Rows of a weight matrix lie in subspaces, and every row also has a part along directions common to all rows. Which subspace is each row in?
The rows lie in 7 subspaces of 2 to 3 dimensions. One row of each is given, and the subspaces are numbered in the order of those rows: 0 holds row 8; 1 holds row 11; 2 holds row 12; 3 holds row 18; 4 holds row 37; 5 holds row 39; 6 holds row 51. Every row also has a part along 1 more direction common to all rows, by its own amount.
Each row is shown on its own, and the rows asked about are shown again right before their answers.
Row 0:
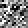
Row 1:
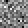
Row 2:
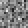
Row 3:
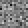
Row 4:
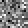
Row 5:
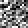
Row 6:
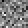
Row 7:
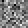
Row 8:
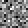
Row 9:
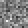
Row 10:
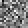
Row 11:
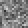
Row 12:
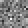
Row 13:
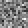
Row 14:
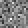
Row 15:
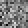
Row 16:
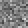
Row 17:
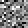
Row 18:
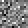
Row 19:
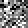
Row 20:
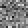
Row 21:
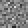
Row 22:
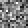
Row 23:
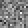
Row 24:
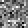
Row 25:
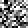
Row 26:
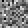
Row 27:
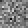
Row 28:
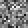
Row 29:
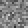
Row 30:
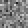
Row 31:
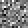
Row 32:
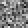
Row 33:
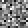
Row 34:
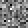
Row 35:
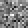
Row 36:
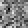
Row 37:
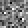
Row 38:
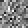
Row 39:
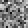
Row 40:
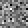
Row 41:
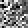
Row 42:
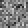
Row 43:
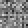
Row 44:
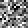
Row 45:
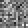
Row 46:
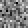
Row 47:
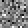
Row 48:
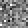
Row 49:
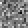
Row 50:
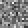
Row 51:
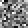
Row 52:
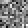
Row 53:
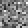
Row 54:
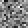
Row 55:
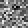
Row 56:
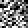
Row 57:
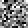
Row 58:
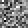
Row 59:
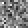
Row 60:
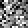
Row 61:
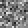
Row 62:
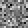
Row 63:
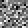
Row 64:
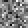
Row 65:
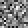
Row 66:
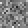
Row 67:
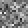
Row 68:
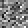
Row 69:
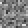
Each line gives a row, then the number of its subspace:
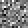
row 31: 3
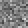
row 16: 0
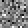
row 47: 3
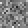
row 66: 6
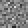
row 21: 2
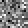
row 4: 3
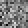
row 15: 6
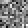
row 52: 4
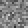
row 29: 1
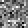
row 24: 1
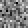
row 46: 5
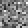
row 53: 1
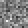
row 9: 2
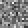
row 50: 1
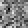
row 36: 6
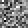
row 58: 3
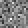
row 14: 2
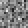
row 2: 4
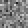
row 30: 5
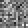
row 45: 4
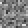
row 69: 6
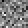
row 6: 4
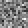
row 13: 0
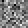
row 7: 5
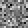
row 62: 0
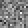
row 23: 4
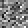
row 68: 5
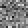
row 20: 2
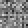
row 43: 4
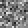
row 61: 6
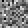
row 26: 3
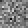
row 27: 2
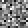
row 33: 0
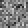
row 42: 4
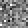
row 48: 0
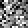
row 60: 6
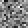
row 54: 6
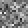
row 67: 4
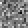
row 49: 6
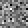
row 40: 0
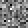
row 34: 0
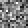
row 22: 5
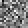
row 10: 2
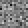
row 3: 0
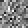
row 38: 2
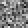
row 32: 3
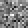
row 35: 1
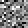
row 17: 1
